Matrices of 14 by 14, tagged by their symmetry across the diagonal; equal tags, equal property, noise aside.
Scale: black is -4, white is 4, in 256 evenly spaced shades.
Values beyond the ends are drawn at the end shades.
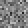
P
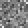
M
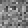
P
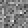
M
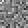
M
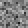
P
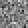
P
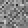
M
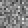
P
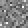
M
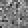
P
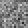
M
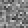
P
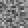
P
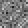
M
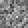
M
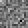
M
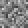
M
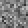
P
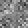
M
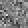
P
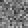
P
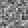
P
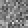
P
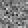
P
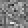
P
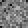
M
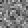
M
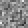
M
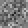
M
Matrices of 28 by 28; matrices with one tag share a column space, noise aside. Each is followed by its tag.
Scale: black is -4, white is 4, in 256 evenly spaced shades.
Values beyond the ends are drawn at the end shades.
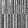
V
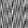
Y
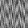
Y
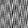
Y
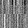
V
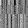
V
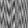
Y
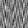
Y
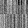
V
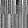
V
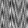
Y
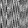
Y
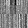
V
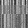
V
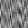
Y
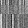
V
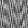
Y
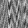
Y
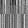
V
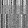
V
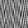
Y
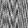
Y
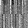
V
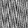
Y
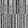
V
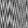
Y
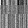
V
